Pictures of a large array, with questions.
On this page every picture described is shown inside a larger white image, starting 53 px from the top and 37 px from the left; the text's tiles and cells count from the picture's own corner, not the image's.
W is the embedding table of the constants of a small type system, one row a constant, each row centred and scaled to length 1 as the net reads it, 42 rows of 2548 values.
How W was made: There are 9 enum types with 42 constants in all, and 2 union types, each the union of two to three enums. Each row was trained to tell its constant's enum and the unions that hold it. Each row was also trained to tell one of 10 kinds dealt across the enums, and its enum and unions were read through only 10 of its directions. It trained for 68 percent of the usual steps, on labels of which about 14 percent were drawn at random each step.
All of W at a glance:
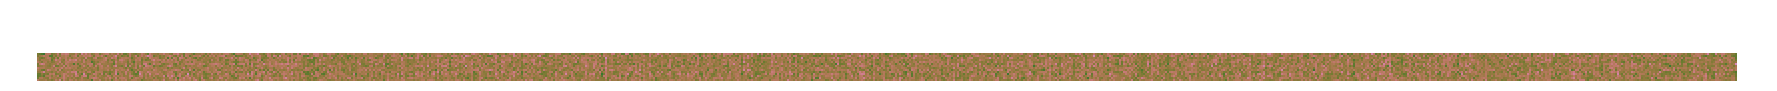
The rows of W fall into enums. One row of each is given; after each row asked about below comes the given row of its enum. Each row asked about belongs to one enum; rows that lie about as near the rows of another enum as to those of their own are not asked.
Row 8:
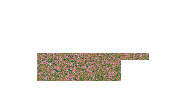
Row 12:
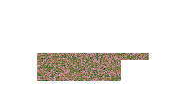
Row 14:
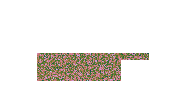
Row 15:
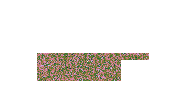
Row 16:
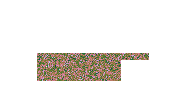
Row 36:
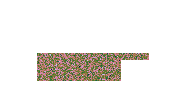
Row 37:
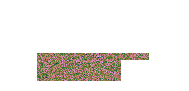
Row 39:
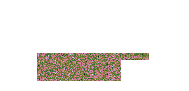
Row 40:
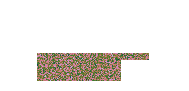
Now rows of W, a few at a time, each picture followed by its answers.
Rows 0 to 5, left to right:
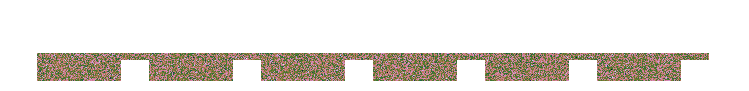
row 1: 37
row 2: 14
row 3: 15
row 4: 12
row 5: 12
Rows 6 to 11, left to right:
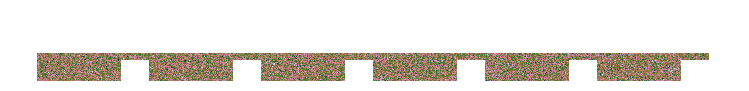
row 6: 37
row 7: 40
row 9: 14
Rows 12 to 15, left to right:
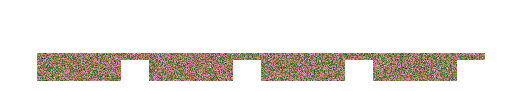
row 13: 37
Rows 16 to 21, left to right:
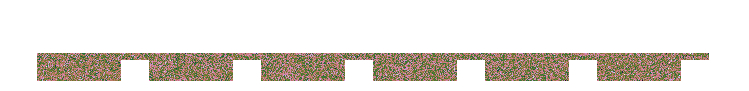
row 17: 15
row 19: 40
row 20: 15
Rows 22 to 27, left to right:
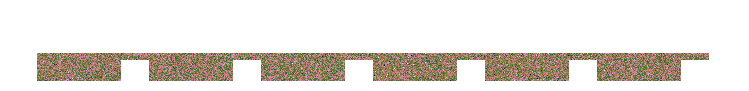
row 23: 37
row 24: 37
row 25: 8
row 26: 14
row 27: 15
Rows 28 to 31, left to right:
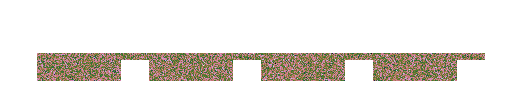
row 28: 12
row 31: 40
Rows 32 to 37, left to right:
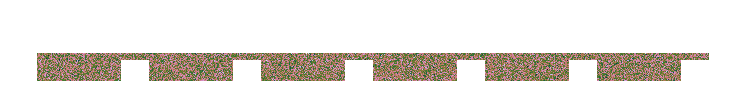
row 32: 40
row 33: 40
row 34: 15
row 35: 14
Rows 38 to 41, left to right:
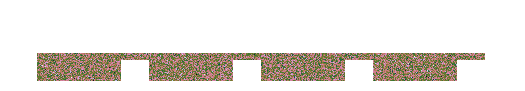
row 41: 16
